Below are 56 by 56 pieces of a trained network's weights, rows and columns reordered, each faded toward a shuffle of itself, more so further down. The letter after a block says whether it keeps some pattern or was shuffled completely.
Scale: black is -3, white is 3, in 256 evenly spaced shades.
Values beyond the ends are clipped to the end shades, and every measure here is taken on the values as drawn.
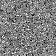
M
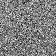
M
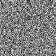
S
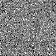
S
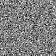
S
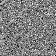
M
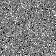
M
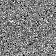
M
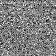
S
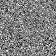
S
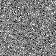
M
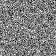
M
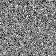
M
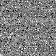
S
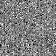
S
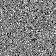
M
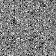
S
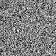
S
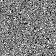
M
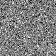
M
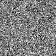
M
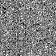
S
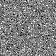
M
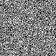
S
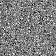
M
